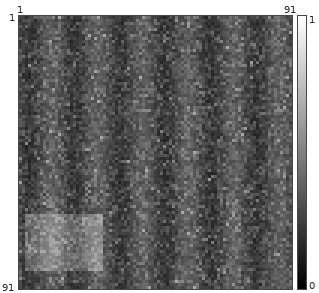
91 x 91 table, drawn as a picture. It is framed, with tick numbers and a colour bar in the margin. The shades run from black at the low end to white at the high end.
The ninth with the highest average is the bottom left. In the bottom left lies a patch that is higher than the rest. Stripes running up and down repeat 6 times from left to right. There is no overall slope.
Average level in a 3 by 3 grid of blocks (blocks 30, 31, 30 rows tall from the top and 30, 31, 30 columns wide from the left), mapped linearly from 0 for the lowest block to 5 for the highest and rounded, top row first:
000 | 000 | 500
